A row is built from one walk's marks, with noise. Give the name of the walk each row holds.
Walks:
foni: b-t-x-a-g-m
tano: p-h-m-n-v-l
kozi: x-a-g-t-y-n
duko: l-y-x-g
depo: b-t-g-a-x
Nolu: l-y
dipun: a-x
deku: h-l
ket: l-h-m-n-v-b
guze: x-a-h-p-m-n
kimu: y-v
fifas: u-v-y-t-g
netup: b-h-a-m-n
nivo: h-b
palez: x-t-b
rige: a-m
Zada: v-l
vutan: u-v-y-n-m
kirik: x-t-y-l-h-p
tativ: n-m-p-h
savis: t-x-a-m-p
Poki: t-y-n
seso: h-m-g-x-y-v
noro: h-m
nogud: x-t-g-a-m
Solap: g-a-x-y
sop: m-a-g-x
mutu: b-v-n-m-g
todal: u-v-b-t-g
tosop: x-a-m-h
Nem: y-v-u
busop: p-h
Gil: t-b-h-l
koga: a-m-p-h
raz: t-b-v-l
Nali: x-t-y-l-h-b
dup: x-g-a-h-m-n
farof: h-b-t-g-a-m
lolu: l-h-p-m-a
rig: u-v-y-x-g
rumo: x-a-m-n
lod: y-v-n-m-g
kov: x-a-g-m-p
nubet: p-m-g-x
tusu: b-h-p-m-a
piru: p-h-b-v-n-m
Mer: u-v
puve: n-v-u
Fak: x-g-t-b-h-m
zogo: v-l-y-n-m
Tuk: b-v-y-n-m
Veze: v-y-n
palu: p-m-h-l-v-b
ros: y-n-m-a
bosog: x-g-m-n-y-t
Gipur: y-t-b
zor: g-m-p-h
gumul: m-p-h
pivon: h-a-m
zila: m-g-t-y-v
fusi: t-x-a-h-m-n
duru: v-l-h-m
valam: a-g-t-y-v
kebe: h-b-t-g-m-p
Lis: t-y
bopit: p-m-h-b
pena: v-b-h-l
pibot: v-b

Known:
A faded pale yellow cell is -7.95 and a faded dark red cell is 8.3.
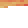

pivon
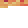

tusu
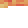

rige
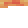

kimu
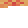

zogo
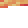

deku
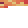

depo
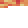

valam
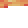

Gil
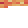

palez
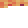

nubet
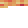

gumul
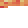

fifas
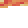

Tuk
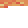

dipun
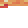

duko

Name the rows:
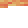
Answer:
nivo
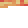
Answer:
lolu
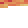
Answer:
rumo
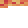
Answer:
ket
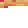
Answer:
kirik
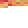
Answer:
savis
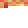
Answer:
Nali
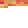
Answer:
nogud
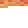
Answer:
sop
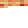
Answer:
zor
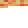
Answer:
bopit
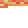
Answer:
Solap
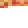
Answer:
rig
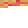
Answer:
zila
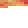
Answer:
Fak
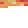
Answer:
farof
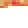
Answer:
Nem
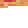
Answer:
guze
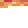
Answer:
netup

